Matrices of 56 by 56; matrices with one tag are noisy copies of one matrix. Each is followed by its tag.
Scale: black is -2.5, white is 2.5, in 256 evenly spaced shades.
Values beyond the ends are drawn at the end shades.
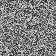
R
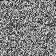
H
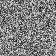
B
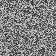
R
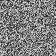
H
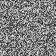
H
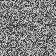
H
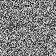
H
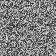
H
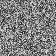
B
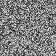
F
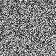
F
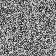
B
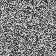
R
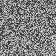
F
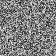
B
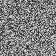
F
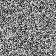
B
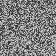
F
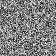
B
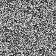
R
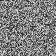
H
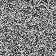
R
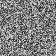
B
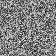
B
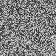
F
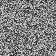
R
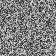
B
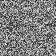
H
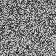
F
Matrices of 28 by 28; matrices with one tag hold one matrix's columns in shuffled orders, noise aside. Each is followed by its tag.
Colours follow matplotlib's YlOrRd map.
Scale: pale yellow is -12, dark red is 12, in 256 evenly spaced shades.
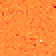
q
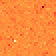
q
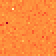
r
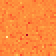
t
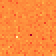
t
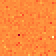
t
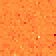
t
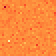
q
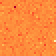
q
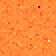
q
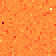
r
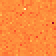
r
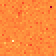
q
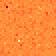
q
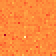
t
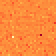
t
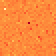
r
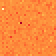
r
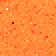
r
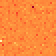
q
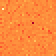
r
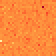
q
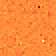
q
